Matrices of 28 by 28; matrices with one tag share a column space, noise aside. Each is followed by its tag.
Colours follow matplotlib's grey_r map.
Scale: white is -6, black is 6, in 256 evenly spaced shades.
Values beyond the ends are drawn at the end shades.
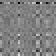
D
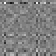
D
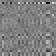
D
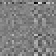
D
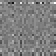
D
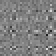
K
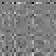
D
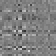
K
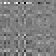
D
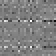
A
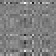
D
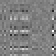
K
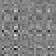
K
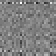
D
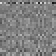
D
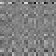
D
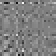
D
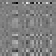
D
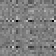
A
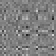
K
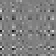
K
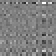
D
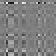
D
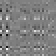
K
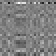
D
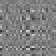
K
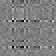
A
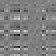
K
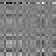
D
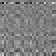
D
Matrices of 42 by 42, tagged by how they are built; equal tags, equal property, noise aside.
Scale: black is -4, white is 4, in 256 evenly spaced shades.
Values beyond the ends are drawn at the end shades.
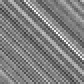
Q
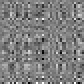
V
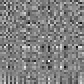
V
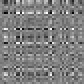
V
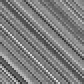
Q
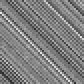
Q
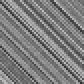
Q
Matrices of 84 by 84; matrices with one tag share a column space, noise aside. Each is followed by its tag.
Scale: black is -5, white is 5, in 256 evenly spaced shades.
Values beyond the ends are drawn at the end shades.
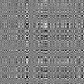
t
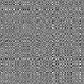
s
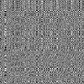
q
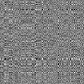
s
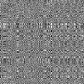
t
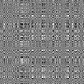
t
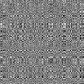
t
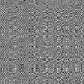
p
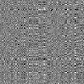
s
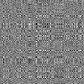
t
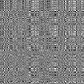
q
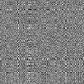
s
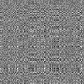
p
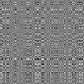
s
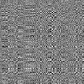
p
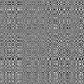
s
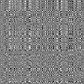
q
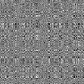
t
